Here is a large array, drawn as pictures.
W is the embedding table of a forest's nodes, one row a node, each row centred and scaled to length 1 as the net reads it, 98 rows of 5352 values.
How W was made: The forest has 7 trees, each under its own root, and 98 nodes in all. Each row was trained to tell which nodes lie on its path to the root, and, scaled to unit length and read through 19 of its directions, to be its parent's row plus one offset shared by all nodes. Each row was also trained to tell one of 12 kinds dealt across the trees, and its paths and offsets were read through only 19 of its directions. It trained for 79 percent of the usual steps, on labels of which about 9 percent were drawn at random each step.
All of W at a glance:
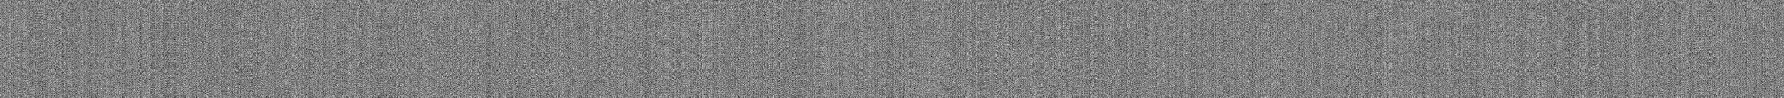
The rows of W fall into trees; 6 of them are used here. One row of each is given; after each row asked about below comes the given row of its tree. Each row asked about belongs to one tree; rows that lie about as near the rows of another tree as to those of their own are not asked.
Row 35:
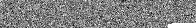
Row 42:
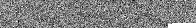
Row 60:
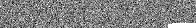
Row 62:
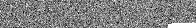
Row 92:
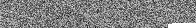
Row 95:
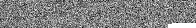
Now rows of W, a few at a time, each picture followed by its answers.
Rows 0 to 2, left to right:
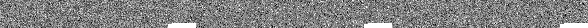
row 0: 62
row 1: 95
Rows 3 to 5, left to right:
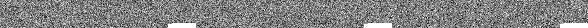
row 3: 42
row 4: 42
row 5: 60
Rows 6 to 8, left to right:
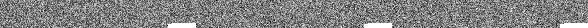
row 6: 95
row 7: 60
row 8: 35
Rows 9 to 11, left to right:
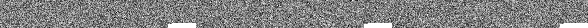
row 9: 42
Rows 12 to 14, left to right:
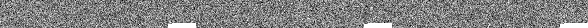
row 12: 42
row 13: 62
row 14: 42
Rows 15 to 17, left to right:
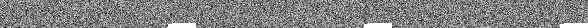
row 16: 62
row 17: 35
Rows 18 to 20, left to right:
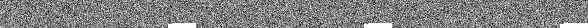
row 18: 92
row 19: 35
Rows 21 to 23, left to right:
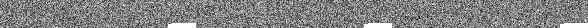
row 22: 42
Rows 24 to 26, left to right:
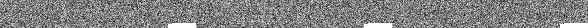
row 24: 35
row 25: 95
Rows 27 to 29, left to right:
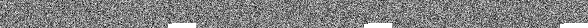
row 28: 95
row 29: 42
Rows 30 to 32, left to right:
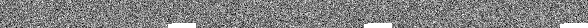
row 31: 60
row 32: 95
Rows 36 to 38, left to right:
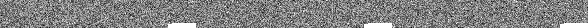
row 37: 92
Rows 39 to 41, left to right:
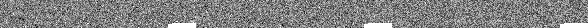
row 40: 35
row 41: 92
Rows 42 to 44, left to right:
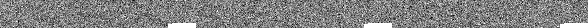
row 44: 92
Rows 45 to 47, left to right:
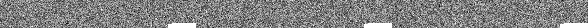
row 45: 95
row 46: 35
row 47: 95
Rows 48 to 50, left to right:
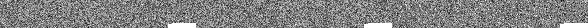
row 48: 60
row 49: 92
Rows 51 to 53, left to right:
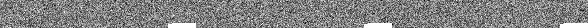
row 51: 35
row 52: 62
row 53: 62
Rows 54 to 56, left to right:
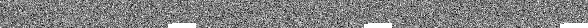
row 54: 95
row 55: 95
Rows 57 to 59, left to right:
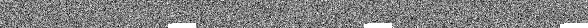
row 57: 35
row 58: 60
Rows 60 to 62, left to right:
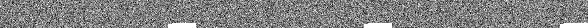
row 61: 35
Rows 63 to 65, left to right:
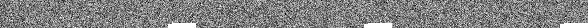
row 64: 92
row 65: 95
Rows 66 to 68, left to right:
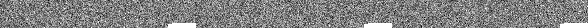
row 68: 95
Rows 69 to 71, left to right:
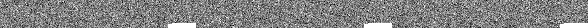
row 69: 60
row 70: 60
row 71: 60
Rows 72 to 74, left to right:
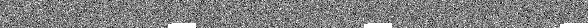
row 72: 62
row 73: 95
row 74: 95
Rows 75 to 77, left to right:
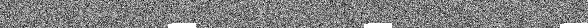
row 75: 60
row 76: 35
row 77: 92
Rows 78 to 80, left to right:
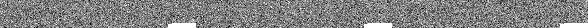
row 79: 60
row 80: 95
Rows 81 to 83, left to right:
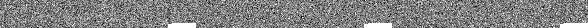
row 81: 62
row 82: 60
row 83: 62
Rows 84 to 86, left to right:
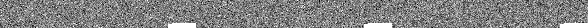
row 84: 60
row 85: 62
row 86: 35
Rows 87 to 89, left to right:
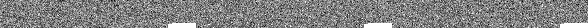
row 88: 60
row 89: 92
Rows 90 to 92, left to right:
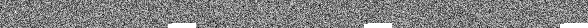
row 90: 35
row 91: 95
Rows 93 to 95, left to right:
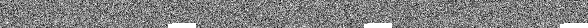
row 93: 95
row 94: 35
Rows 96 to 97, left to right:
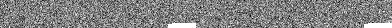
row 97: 95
